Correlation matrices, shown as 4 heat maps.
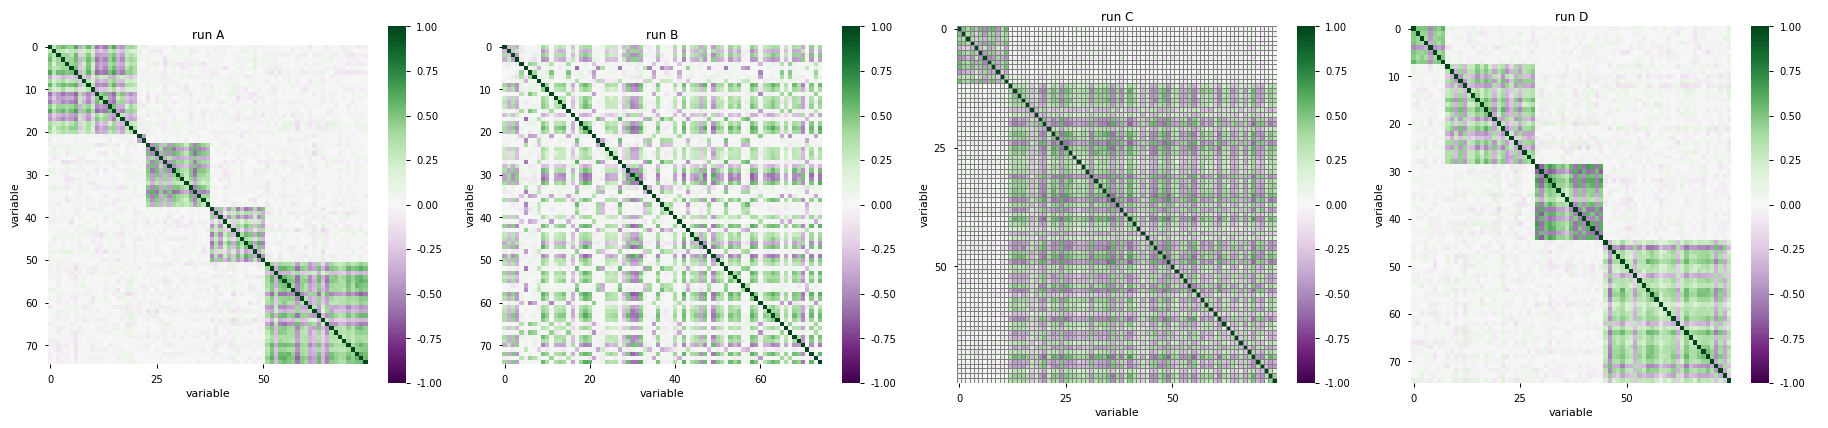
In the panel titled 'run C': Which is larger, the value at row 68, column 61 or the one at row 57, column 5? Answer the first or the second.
the second
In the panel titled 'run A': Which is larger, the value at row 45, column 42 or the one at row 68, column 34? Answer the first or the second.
the first
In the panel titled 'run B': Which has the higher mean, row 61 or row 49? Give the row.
61
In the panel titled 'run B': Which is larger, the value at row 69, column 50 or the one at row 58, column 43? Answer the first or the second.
the first
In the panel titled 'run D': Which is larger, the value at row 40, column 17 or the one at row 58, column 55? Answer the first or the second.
the second
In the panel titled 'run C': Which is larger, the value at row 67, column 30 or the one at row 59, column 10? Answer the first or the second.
the second
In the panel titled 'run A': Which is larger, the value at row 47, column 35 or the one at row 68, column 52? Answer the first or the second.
the second
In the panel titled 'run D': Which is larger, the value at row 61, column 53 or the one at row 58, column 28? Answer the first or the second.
the first
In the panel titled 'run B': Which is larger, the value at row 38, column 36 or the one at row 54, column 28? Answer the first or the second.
the first
